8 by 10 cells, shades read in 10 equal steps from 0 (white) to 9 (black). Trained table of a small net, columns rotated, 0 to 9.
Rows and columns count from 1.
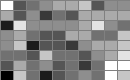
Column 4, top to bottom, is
4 7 4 6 6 2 4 8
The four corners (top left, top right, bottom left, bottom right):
0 4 9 2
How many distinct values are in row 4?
5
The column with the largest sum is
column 3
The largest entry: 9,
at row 8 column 1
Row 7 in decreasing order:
7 6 6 5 5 5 4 3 0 0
